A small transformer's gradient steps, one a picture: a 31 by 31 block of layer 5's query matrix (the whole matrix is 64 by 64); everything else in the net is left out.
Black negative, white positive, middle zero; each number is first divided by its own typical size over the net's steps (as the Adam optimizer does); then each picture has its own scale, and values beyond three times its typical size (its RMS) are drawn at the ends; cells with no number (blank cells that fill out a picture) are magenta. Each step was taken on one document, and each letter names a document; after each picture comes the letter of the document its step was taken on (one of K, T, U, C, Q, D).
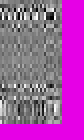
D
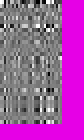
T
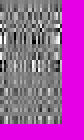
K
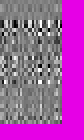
K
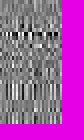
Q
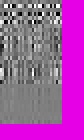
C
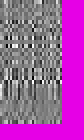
Q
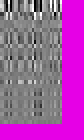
C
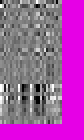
T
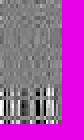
T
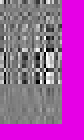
T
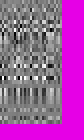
D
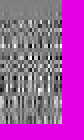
K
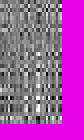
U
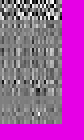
D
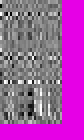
C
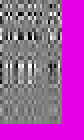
C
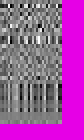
U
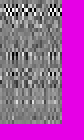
Q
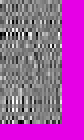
Q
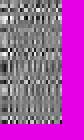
U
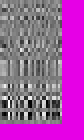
U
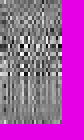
U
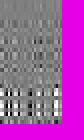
K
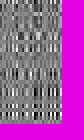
Q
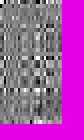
T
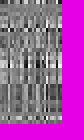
U
